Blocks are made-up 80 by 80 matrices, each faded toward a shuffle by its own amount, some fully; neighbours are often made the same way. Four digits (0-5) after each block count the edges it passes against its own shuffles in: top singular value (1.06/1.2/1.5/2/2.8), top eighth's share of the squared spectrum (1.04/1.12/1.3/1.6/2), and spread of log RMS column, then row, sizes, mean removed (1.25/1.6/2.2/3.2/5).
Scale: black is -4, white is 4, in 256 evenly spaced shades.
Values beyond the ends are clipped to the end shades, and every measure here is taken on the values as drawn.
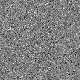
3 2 0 0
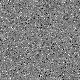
0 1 0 0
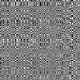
5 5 4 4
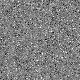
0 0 0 0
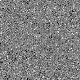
3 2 1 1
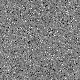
0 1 0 0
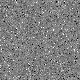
0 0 0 0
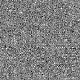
3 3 1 1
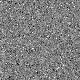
0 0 0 0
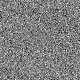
1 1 0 0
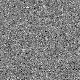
2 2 0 1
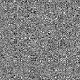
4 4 2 2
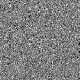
3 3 1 1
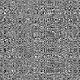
4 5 3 3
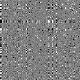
5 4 3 2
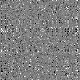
4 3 2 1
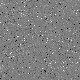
0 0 0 0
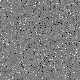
1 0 0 0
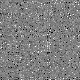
3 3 1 2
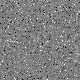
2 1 0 1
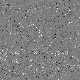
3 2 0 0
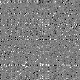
4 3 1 2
